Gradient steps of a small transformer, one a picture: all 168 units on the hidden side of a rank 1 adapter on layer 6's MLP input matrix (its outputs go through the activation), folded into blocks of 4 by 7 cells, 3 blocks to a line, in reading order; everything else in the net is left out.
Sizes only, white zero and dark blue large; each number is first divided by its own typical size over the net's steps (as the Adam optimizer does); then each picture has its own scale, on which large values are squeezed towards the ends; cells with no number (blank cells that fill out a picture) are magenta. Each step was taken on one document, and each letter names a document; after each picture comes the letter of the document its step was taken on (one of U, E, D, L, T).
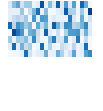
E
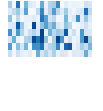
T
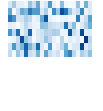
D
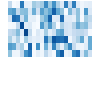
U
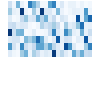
T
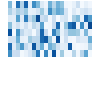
T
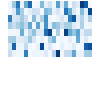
E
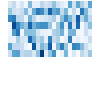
D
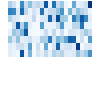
U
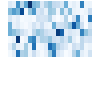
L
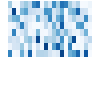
U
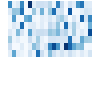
L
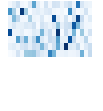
L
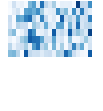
D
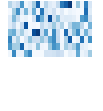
U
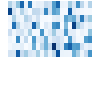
L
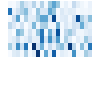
T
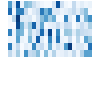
T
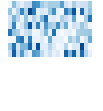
D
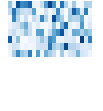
U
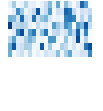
E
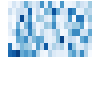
D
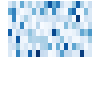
L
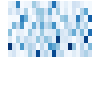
T
